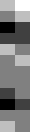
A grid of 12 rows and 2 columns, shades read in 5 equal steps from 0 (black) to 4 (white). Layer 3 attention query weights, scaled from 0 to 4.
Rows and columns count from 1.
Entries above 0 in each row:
2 2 1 2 2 2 2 2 2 1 2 2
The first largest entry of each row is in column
2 2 2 1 1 2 1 1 2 2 1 1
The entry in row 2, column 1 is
2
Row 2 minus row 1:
-1 -1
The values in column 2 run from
1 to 4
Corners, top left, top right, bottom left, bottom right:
3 4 3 2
